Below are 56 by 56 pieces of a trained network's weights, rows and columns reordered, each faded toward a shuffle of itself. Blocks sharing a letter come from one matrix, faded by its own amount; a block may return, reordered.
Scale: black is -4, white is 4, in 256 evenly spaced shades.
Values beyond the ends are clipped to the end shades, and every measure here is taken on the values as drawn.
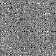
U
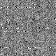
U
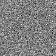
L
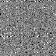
U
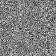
L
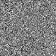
L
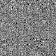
U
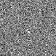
L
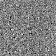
U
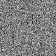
L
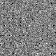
U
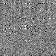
U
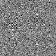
L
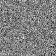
L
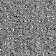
U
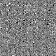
U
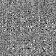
U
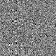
L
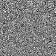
L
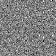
L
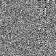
L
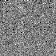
U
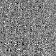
U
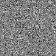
L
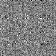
U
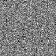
L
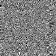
L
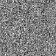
L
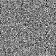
L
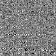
U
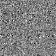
U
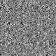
U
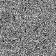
L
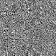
L
